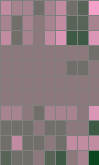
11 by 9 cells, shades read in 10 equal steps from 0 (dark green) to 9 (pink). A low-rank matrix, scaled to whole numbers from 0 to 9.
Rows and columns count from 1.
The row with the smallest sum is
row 11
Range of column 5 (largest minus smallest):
4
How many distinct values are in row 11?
6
